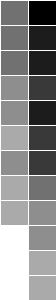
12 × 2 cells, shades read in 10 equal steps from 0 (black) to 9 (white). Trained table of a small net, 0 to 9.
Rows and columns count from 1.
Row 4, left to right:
5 2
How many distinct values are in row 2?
2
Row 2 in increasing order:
1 4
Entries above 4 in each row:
0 0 0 1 1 1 1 1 2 2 2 2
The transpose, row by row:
4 4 4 5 5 6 5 6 6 9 9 9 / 0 1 1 2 1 2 2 4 5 5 6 6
